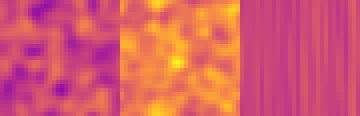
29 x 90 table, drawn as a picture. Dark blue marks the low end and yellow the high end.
It is made of 1 by 3 panels. Panel 1,1: middling, blotchy. Panel 1,2: high, blotchy. Panel 1,3: middling, streaked downward, faint in contrast.
